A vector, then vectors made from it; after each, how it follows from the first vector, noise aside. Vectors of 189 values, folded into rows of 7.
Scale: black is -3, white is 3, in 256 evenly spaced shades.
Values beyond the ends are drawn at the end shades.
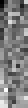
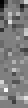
partly zeroed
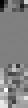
partly zeroed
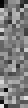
sign-scrambled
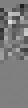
partly zeroed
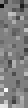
partly zeroed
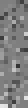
partly zeroed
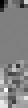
partly zeroed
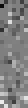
partly zeroed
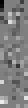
partly zeroed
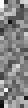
sign-scrambled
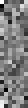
sign-scrambled
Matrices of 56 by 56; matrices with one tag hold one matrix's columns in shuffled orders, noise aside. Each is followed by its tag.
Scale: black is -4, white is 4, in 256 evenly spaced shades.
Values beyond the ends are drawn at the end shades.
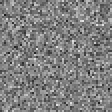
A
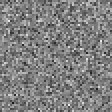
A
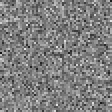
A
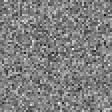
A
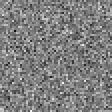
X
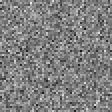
X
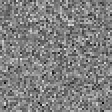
A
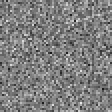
A
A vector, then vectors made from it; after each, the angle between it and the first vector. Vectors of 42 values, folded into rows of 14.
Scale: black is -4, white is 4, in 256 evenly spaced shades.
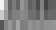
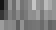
nearly opposite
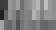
nearly opposite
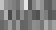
partly aligned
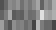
partly opposed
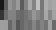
nearly opposite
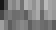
nearly opposite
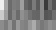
nearly parallel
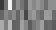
partly opposed
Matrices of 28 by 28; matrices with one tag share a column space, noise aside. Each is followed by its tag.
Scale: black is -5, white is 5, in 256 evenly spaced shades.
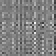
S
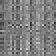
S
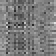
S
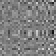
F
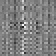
S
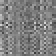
S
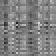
S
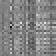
S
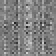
S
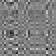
F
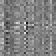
S
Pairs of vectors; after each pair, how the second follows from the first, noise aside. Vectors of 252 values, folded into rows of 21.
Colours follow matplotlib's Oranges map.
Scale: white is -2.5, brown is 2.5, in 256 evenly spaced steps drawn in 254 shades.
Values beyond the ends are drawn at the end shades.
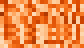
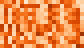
reversed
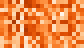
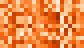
reversed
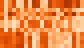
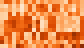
wrapped around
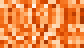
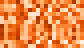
reversed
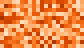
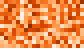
wrapped around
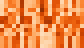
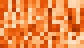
wrapped around
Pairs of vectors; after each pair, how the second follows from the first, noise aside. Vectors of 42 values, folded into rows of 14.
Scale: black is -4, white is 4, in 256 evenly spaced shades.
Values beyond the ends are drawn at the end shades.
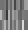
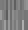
shrunk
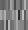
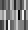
scaled up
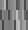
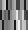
scaled up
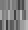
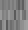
shrunk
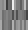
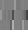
partly zeroed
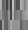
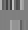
partly zeroed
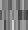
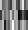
scaled up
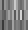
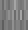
shrunk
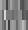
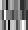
scaled up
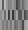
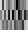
scaled up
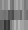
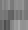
shrunk
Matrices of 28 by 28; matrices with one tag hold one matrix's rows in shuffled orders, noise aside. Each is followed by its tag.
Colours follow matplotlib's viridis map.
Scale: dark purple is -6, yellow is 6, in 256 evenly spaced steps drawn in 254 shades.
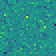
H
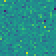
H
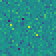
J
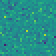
H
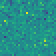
H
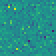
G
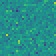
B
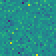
J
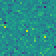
H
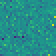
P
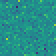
B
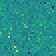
G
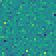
H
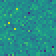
G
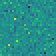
G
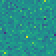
H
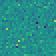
B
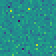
J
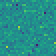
B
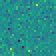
J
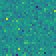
B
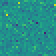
B
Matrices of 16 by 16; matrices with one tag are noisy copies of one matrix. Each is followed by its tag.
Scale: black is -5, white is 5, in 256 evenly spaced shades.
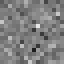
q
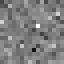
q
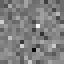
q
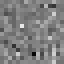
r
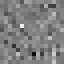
r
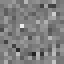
r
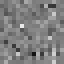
r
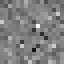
q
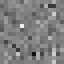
r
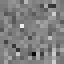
r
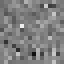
r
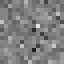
q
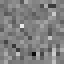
r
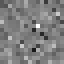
q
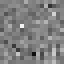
r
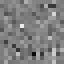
r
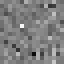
r
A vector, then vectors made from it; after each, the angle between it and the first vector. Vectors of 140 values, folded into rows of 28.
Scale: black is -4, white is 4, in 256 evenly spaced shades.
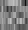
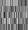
partly aligned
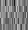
orthogonal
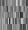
partly aligned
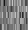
partly aligned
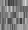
nearly opposite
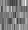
nearly opposite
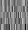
orthogonal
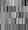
nearly parallel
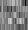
nearly parallel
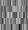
orthogonal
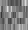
nearly opposite
